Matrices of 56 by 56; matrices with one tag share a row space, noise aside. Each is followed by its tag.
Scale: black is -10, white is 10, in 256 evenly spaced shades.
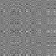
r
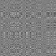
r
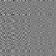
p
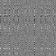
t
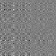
p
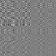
p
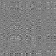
r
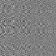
p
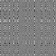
t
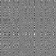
t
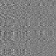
p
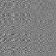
p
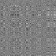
r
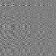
p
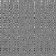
t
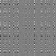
t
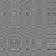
r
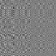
p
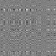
r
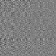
p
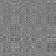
r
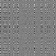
t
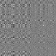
p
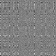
t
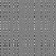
t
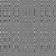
t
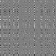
t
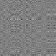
r
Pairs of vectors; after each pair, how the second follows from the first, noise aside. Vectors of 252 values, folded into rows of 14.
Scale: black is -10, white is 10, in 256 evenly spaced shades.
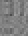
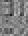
scaled up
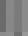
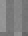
negated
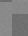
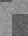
scaled up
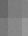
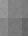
negated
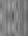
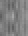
negated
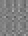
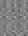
negated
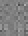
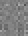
negated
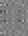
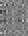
scaled up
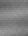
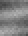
scaled up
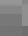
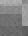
scaled up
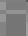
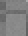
negated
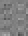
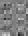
scaled up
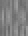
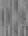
negated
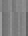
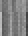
scaled up
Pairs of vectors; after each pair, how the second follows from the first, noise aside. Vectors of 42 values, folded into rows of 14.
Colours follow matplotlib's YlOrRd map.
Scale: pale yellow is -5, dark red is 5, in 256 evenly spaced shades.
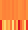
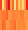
reversed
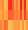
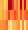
scaled up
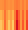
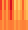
reversed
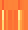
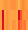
negated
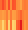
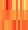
reversed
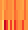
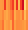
reversed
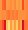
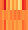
reversed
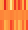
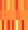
reversed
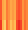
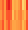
reversed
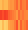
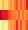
scaled up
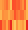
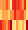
scaled up
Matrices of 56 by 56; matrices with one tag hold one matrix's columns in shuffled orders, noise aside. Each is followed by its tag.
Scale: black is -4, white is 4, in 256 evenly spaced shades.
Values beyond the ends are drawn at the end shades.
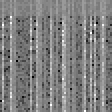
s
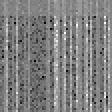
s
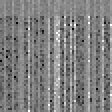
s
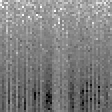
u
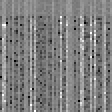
s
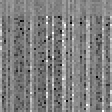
s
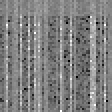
s
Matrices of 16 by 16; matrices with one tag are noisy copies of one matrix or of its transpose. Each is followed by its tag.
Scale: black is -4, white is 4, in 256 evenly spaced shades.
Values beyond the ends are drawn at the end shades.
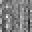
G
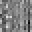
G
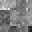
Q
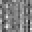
G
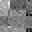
Q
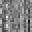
G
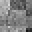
Q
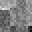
Q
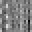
G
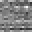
G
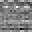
G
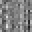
G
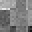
Q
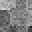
Q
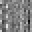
G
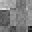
Q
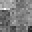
Q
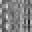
G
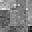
Q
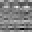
G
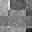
Q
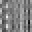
G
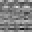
G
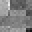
Q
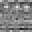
G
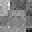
Q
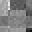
Q
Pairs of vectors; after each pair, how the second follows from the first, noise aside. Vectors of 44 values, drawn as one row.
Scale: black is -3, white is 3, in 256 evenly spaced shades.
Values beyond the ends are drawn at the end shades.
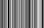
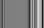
partly zeroed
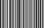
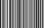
copied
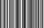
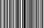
copied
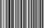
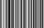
copied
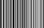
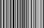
copied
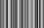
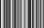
wrapped around
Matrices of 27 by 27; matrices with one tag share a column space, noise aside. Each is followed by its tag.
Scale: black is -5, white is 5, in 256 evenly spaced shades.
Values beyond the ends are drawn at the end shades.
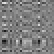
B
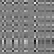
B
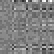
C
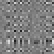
B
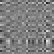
B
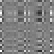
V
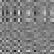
V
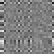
B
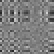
V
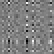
B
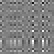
B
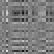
V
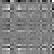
C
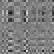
V
